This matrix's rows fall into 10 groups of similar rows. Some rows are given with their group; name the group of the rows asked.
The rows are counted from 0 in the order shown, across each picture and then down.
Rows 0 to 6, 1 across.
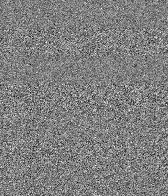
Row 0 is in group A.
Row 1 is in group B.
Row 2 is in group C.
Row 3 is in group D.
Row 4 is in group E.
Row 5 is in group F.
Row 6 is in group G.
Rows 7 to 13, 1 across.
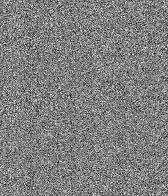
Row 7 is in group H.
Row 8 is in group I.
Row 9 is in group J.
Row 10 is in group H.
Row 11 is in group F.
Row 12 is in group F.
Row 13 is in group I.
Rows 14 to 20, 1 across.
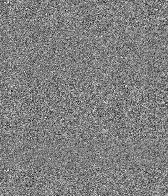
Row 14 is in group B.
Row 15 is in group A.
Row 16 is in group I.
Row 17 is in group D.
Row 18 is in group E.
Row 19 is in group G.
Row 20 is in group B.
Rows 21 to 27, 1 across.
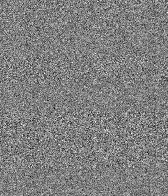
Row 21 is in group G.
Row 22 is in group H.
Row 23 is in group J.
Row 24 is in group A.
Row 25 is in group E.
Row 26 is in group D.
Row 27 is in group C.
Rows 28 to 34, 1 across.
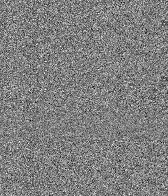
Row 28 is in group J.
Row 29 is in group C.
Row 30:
J
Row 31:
E
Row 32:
C
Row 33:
I
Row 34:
D
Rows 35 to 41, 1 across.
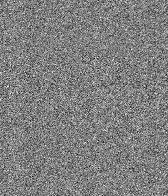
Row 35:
G
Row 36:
E
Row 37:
I
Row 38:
B
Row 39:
D
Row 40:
G
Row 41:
B
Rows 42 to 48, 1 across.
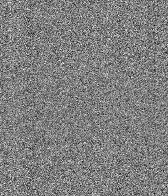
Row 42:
I
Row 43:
I
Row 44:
E
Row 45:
G
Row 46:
G
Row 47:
C
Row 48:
I
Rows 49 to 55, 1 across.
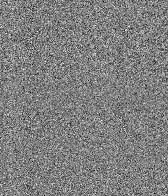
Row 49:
F
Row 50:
D
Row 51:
E
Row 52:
C
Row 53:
H
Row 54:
A
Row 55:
I
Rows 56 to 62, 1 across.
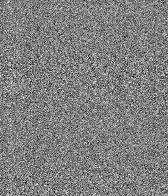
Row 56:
A
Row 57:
H
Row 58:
D
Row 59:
E
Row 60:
A
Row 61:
G
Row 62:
A
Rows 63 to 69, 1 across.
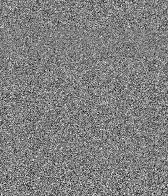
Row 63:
F
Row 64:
A
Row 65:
B
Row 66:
E
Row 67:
G
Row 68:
A
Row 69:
I
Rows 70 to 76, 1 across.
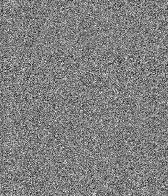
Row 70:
E
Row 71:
B
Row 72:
E
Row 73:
A
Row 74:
A
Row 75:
E
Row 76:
D
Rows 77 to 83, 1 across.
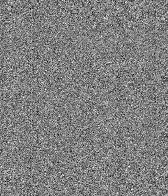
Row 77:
D
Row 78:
A
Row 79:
J
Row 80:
E
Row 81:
J
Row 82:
F
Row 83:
E
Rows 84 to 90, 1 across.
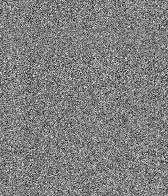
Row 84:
F
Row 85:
A
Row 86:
I
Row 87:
G
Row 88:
H
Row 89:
D
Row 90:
B
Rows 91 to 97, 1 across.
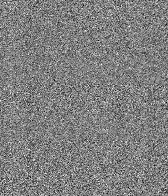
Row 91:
F
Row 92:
G
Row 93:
A
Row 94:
I
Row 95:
E
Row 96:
I
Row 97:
J
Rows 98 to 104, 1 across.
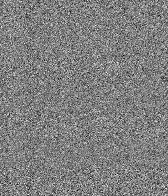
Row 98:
H
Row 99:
I
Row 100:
J
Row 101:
G
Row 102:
B
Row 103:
G
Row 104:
I
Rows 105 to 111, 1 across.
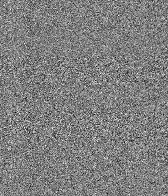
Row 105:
I
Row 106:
I
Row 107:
G
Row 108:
A
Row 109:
I
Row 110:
D
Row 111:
F
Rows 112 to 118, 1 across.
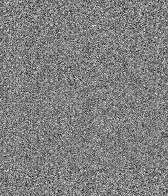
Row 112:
H
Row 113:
B
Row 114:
H
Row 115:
B
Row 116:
J
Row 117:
H
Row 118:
B
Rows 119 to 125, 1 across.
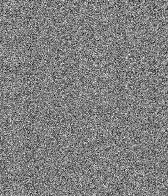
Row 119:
E
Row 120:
F
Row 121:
E
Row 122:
E
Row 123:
I
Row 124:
G
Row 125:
D
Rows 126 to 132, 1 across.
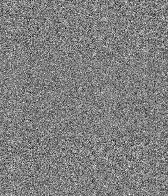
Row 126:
E
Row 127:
D
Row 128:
I
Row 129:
C
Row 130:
C
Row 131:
D
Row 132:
D
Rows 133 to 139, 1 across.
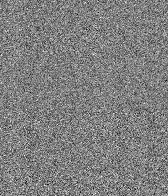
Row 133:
G
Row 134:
H
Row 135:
F
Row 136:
C
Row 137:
I
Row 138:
I
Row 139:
A
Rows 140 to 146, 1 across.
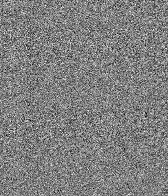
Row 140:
E
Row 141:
I
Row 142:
E
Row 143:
I
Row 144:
C
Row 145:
H
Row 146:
J
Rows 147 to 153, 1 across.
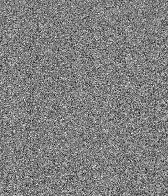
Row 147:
J
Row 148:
F
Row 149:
F
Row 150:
I
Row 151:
E
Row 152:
A
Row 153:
C
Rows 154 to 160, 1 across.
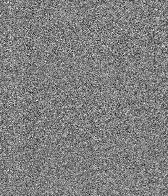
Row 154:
B
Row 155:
I
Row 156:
E
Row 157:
C
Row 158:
G
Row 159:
G
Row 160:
B
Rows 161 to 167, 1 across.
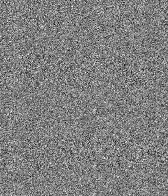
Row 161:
J
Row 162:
G
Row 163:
H
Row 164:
D
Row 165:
B
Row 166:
D
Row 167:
D
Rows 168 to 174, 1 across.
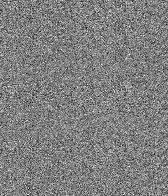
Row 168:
F
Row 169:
F
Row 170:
C
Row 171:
F
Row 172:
B
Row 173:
F
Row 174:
I
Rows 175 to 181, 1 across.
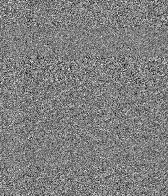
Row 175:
I
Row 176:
A
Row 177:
H
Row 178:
C
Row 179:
G
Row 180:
G
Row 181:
G
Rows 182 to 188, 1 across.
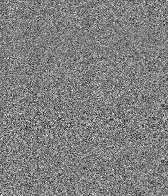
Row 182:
B
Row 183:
G
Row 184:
B
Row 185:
J
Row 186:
H
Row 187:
J
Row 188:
H
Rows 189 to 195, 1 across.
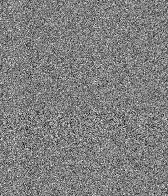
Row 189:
G
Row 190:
I
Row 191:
F
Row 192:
G
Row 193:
H
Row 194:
C
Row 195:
I
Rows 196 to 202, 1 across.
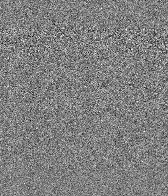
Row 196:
A
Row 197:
E
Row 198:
B
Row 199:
B
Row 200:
C
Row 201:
D
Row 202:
I
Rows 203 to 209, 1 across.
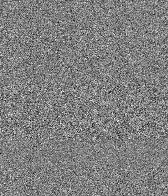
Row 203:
F
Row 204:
F
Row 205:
G
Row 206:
E
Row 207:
D
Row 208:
F
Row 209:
I
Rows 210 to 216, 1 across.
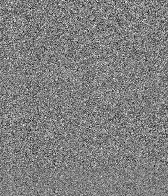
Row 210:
D
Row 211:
G
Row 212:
B
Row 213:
J
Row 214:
E
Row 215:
A
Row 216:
A
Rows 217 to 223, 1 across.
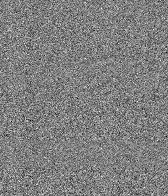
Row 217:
A
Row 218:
I
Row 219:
B
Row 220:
G
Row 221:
C
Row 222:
A
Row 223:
C
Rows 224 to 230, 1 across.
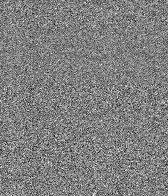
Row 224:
A
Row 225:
C
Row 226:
A
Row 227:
I
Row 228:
A
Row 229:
F
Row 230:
D
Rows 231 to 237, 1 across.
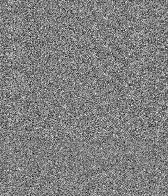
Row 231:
D
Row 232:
D
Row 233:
D
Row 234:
E
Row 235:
B
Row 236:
A
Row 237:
B
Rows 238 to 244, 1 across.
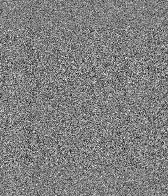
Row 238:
F
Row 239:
I
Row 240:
D
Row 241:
F
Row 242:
I
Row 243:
H
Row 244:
A
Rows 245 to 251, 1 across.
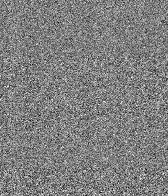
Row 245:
J
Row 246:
C
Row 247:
E
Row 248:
B
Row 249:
B
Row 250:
E
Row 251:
C
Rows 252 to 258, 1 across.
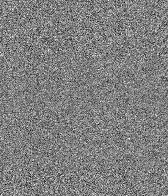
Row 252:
F
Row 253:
F
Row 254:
J
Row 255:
G
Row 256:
F
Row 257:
A
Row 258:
H
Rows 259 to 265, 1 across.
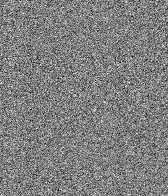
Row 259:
E
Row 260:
I
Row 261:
F
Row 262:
D
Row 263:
C
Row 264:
E
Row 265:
F
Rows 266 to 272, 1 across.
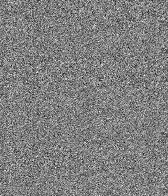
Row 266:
D
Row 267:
J
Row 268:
C
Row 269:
B
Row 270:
J
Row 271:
A
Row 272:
B
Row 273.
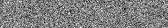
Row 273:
H
